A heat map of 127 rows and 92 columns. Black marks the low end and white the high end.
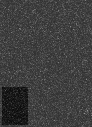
Neither half mirrors the other. There are no regular stripes. The bottom left is the ninth with the lowest average. In the bottom left lies a patch that is lower than the rest.
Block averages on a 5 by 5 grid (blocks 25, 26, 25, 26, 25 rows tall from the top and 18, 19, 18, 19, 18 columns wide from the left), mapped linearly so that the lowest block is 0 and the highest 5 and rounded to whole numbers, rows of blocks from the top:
55555 / 55555 / 55555 / 23555 / 02555
